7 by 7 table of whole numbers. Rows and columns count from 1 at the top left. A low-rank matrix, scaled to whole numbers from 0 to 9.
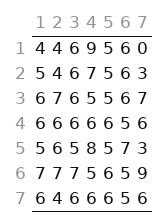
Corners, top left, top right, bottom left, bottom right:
4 0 6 6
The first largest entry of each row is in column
4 4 2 1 4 7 1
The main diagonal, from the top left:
4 4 6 6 5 5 6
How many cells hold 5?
12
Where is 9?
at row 1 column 4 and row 6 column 7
